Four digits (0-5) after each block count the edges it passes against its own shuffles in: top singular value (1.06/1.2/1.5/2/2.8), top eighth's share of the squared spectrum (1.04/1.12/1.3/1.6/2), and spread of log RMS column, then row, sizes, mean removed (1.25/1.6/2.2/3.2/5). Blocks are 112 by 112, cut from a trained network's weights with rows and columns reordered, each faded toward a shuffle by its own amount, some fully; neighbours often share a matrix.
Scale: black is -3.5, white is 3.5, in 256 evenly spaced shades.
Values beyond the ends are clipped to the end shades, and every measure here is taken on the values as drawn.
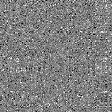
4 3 1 2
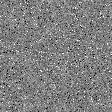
0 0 0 0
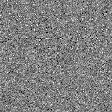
3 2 1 1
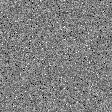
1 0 0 0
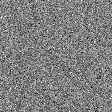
0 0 0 0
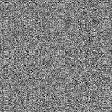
4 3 1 2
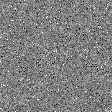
0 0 0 0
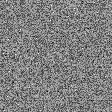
1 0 0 0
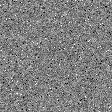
0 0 0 0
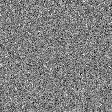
2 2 0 1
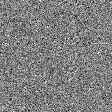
2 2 0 2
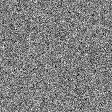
1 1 0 0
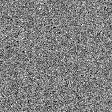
1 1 0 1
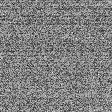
3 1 0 0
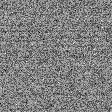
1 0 0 0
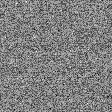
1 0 0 0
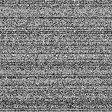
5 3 0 2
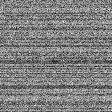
5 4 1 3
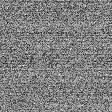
3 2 0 0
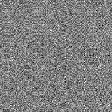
4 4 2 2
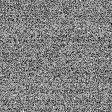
2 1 0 0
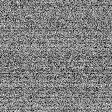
3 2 0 1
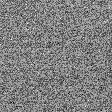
1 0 0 0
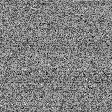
2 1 0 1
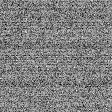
3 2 0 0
